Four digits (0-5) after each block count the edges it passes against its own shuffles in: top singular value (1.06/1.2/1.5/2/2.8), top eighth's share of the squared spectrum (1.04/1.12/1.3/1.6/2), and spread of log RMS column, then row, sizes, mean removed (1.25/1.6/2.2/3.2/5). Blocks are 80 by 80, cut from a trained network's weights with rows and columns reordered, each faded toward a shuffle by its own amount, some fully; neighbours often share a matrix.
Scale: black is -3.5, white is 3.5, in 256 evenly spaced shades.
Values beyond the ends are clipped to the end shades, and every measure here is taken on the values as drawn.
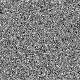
0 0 0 0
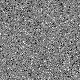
0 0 0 0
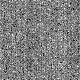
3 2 0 0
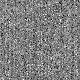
2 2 0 0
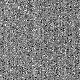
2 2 0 1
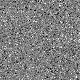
0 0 0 0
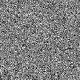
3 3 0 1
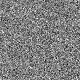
0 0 0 0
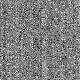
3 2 0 1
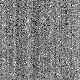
3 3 0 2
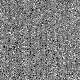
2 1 0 1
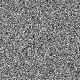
2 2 0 0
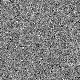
0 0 0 0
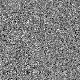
2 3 1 1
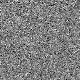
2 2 0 1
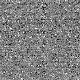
2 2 2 1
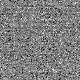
2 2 2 0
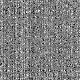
4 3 0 3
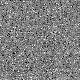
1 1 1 0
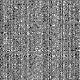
4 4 1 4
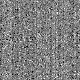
3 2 0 2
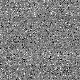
1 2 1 0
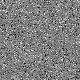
0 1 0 0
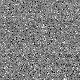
1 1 1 0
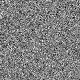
1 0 0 0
